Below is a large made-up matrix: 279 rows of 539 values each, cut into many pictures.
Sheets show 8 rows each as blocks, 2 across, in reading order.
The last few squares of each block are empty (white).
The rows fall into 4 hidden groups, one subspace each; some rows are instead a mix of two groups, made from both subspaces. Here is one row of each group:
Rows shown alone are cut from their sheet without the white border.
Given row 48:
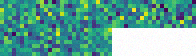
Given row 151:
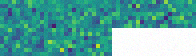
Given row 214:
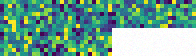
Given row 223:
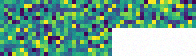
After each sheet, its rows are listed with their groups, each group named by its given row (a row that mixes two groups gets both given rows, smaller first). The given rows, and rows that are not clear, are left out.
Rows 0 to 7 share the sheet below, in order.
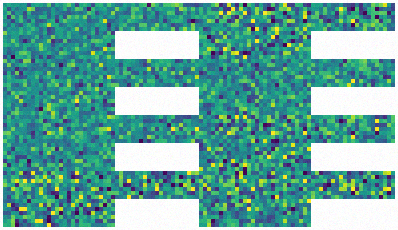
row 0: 223
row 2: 223
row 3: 214 and 223
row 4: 151
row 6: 223
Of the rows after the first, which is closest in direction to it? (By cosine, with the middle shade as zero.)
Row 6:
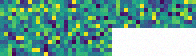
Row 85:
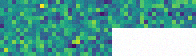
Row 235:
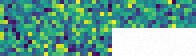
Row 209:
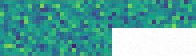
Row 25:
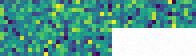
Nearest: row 25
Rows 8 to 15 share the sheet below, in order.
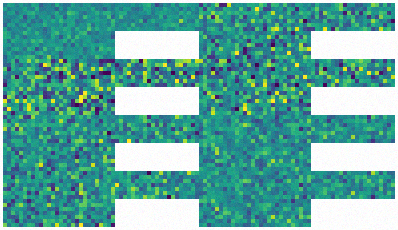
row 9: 223
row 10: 151
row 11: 223
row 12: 223
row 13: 214
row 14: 214
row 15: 214 and 223
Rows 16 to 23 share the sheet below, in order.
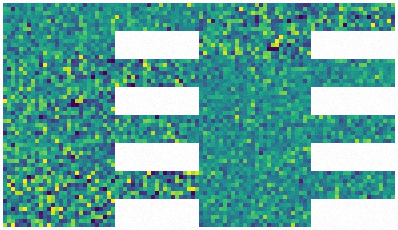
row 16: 214
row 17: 151
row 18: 48 and 151
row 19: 48
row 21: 48
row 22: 223
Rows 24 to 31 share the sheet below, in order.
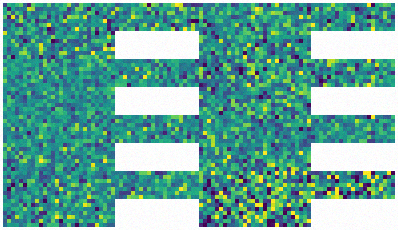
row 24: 223
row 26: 48
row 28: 214 and 223
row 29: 214
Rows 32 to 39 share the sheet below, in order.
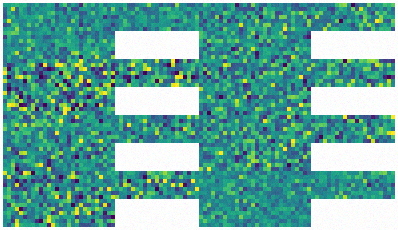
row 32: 214
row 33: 48
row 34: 214
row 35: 223
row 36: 223
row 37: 48 and 223
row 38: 223
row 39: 151
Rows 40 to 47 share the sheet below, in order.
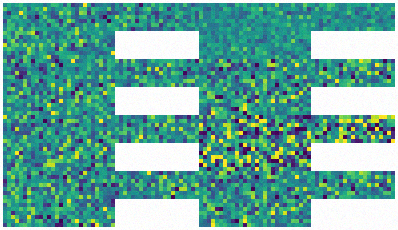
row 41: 48 and 214
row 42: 48 and 223
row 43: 223
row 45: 151
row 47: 223
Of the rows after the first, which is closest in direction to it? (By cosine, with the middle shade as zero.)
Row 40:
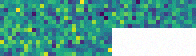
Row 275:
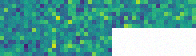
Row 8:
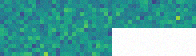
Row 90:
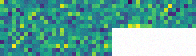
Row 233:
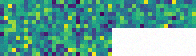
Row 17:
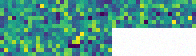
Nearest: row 17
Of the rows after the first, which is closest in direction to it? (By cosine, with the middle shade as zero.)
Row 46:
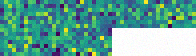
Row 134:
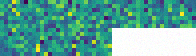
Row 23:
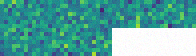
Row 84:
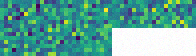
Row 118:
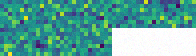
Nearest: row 23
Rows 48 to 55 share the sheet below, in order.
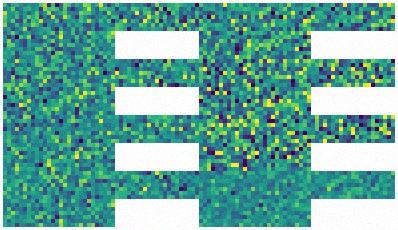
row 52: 223
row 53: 223
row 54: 48
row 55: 214
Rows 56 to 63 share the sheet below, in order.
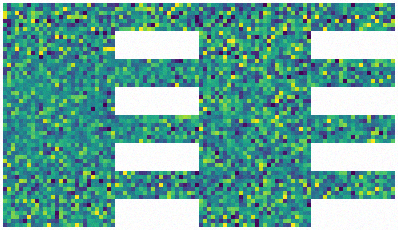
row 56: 151 and 223
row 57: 48
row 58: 48 and 223
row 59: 151
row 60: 151
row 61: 214
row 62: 48
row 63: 48
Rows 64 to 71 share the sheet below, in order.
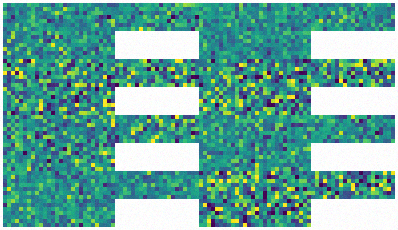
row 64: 151
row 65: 48
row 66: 223
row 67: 151
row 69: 48
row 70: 214
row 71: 223
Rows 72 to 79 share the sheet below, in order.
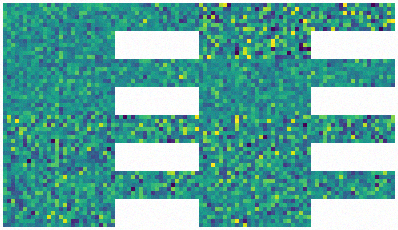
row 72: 48
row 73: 223
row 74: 48
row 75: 214
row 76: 48
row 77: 48
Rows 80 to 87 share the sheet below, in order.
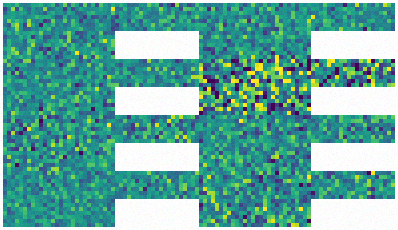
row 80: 214
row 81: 214
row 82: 223
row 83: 214
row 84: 48
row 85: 151
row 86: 48
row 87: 214
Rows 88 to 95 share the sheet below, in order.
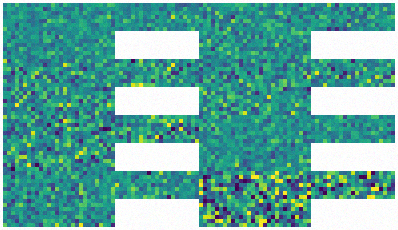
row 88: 151
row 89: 151
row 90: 151
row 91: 48
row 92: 151 and 223
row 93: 223
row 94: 214
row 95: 214
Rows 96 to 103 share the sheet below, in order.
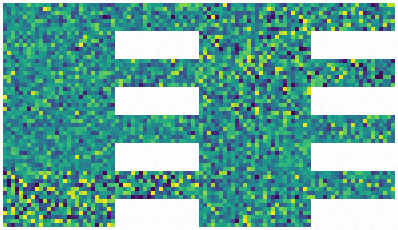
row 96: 151
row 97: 214 and 223
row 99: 48
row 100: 223
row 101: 48
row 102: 151
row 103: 223
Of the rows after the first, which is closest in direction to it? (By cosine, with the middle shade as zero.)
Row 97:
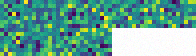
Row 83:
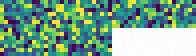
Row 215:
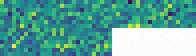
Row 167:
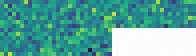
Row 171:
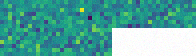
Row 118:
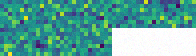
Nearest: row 167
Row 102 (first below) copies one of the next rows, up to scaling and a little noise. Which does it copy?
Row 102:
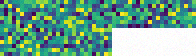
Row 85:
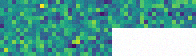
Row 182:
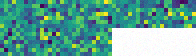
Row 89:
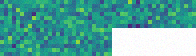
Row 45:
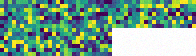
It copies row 89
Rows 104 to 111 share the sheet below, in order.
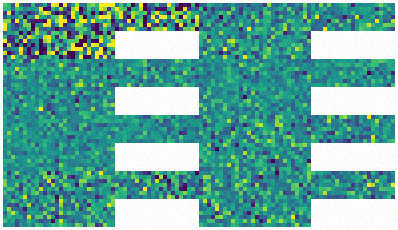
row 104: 151
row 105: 48
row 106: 223
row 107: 151
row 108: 48
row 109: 151 and 214
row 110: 48
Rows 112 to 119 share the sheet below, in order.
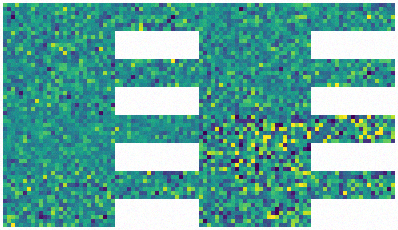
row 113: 151
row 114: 214
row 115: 151
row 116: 214
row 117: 48
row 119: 151
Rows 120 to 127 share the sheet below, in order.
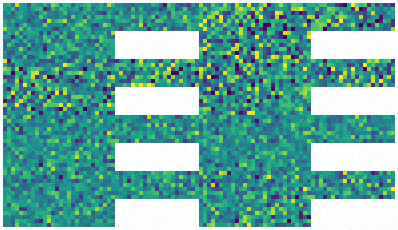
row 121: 48
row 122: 151
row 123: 48
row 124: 223
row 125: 214 and 223
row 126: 223
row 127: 223
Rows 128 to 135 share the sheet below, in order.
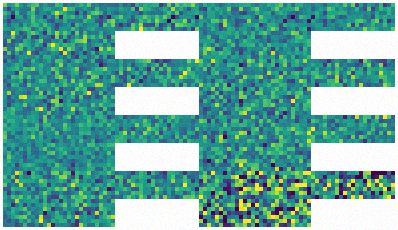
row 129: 214
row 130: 48 and 223
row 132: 48
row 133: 214
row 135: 151
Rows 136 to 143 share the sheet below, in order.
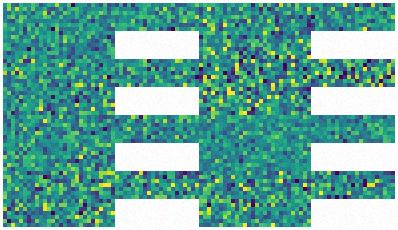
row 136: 48
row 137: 214
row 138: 223
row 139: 48
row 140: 151
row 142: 151
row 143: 48 and 151
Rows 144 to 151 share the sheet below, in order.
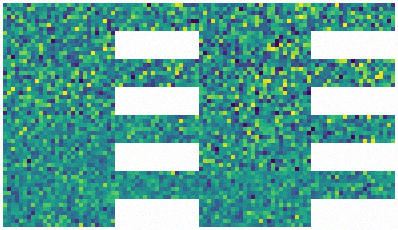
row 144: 223
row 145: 151
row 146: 214
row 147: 48
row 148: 48
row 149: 214
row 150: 214
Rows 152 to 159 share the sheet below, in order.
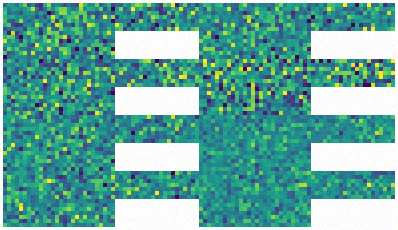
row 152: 214
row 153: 214
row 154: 48
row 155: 48
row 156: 214
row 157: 48
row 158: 214
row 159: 151
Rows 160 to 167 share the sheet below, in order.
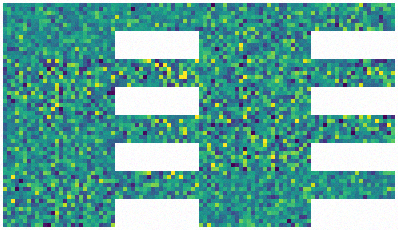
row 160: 214
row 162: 48
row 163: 151
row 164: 48
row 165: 214 and 223
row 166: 48 and 214
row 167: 214 and 223
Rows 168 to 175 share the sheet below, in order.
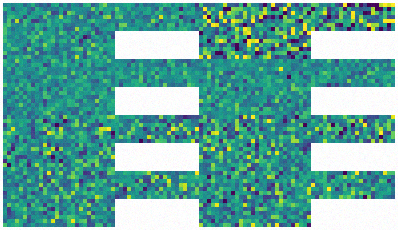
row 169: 223
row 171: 151
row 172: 151
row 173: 48
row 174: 48
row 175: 214
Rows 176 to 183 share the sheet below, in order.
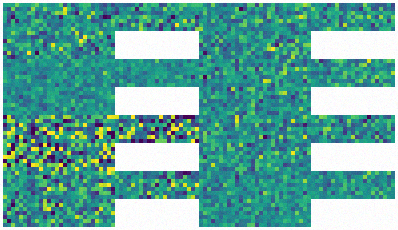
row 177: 151
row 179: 48
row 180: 151
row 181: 48
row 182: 151
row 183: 48
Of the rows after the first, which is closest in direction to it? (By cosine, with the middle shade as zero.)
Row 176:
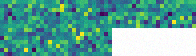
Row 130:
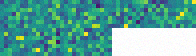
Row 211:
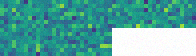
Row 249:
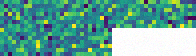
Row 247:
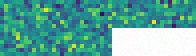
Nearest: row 211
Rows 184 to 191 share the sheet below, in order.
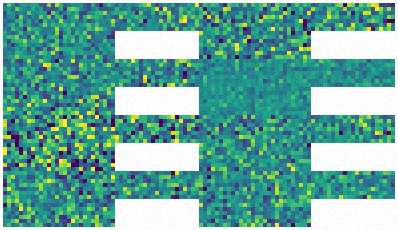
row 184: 48
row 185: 223
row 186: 48 and 151
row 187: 48
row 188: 214
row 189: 48 and 223
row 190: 214
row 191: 214
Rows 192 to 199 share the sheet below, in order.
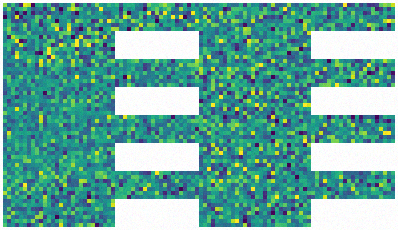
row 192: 223
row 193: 223
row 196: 48
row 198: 48
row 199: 223
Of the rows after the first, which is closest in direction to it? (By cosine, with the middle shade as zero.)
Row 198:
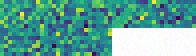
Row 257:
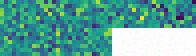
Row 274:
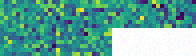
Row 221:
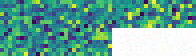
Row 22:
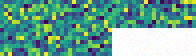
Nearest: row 274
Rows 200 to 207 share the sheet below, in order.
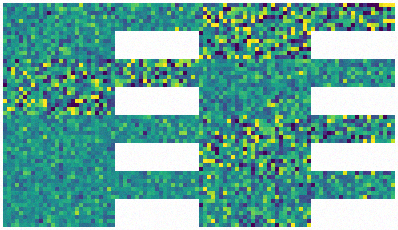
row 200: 48 and 214
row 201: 223
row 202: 151
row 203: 151
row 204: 48
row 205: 214
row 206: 223
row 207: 214
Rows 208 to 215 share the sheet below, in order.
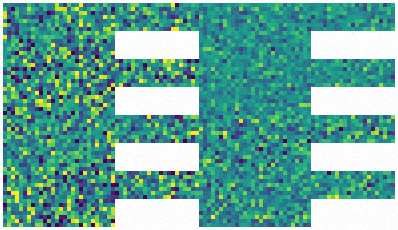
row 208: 214
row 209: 214
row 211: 151 and 223
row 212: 223
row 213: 214
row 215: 151
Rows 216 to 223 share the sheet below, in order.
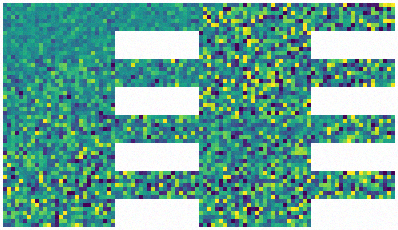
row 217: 223
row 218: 214
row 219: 214
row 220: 151
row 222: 48
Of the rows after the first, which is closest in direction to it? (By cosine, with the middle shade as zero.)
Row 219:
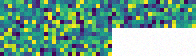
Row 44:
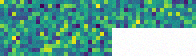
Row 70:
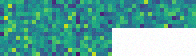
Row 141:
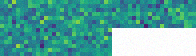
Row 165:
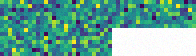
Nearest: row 165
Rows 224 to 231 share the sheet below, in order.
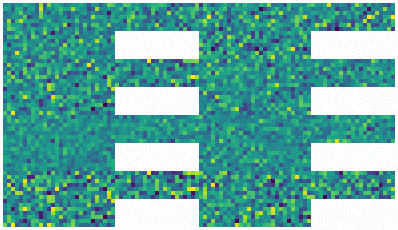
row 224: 48
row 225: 151
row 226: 223
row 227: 214 and 223
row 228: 48
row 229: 151
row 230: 223
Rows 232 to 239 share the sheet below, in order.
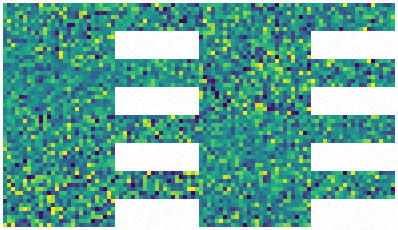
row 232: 48
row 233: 214
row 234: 214 and 223
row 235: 214
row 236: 48
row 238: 223
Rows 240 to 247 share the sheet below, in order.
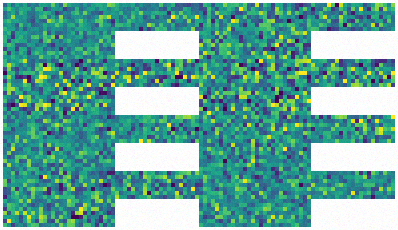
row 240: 151
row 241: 151
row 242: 214
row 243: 151
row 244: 151
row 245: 48
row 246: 151
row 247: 214
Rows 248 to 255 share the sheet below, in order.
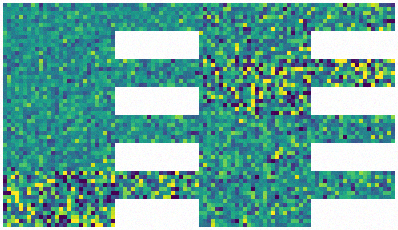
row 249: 223
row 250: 48
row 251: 48
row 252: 223
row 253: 151
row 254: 214
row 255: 223
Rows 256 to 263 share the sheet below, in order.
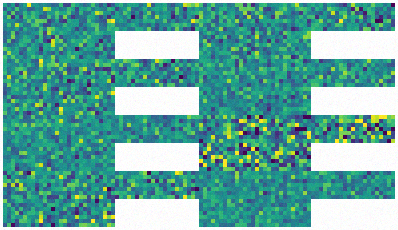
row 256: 151 and 223
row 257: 48
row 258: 48
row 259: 48
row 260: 223
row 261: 151
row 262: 223
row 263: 48
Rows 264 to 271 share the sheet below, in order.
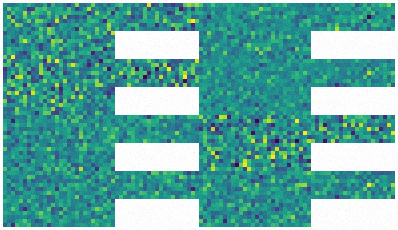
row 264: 223
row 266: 48
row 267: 151
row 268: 214
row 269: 223
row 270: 223
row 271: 151
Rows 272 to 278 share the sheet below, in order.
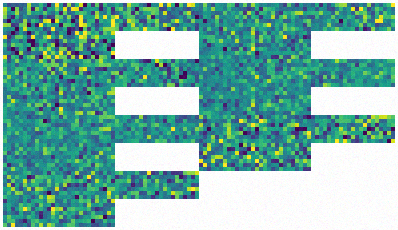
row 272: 214
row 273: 48
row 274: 48
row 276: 151
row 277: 151
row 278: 223
